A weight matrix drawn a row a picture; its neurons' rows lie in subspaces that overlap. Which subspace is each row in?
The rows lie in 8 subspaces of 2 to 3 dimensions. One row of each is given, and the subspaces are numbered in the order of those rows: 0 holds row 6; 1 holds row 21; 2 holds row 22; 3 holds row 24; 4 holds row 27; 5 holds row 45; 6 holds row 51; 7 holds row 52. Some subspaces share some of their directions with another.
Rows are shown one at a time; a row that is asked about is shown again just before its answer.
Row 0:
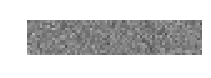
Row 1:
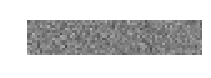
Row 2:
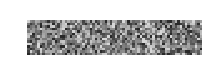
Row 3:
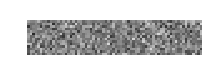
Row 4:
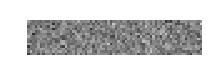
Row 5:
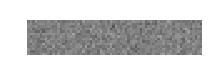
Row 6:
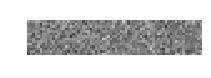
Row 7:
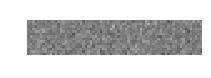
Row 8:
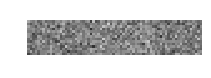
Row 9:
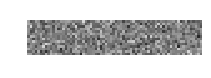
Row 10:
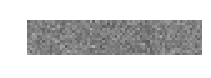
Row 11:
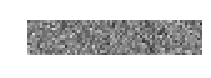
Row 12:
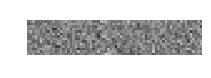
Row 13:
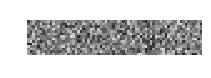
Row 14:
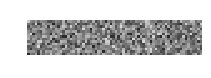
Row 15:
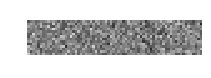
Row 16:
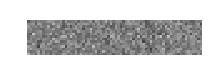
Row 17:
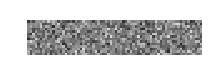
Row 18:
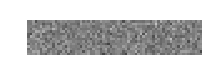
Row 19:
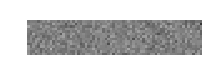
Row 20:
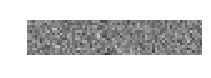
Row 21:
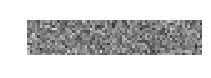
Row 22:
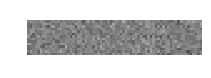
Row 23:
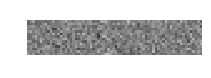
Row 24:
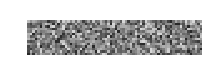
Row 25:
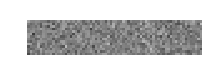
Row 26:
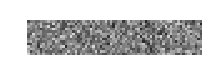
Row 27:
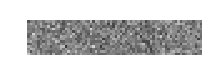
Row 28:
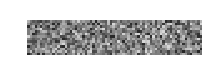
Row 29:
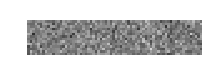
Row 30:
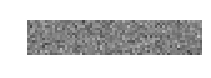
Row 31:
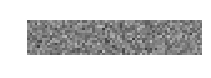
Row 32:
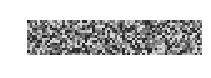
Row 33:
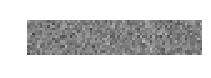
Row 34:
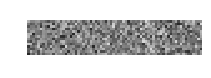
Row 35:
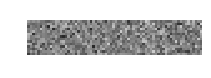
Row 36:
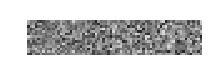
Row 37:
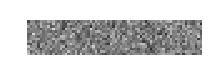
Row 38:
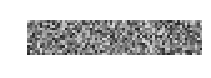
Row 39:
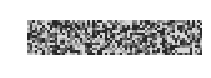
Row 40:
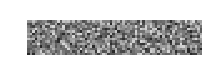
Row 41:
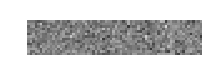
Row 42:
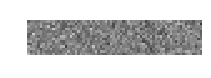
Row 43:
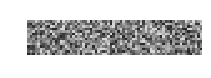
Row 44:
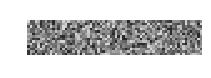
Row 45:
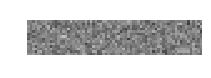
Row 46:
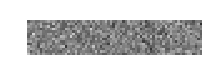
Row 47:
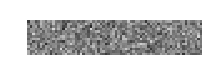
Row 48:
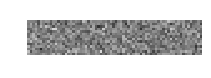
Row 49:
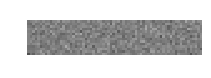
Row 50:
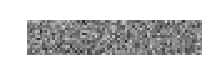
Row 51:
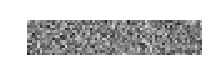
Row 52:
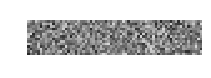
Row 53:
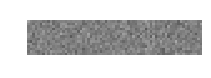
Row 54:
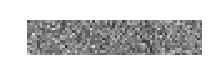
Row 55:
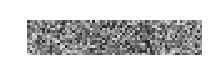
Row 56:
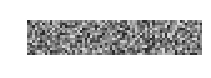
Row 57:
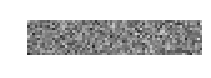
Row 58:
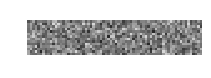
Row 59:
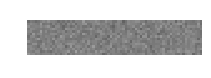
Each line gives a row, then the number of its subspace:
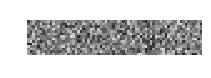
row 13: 3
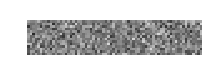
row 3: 4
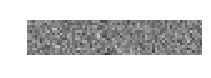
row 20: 6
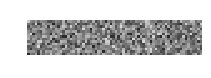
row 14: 1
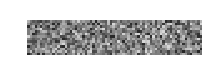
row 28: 0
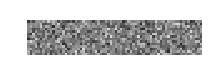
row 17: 3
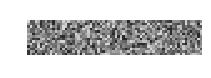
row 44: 2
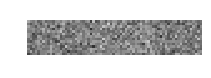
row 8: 4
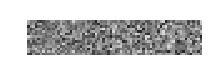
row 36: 0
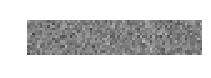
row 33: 1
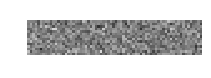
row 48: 1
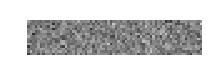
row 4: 0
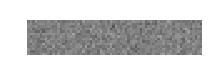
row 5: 7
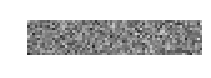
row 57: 0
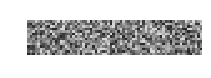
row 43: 3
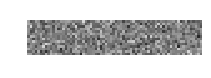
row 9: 2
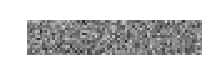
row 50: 0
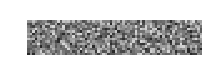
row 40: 3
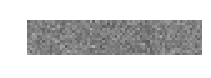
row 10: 4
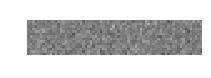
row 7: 7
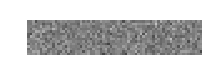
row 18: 7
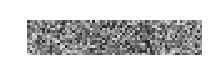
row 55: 4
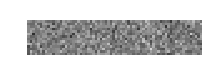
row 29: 0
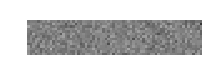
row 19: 4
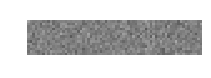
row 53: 3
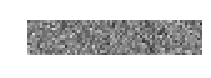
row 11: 6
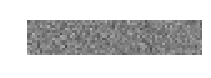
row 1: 6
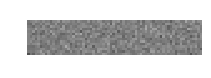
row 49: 3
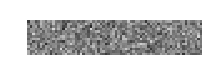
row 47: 2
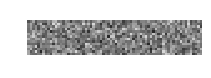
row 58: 5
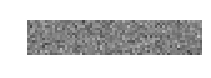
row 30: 2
